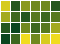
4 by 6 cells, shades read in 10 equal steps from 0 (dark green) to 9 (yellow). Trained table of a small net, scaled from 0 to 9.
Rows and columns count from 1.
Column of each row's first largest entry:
1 1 6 3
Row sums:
23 17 16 32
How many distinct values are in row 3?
6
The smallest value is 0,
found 2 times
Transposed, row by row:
8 6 1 0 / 1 2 0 2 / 5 1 4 9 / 4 3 2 4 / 4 2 3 8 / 1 3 6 9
